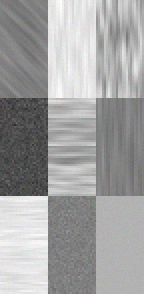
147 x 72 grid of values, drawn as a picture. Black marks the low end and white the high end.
The table splits into 3 rows of 3 panels. Panel 1,1: middling, slanting down to the right, faint in contrast. Panel 1,2: very high, streaked downward, faint in contrast. Panel 1,3: high, streaked downward. Panel 2,1: low, fine-grained, faint in contrast. Panel 2,2: high, streaked across. Panel 2,3: middling, streaked downward, faint in contrast. Panel 3,1: very high, streaked across, faint in contrast. Panel 3,2: middling, fine-grained, faint in contrast. Panel 3,3: high, flat.
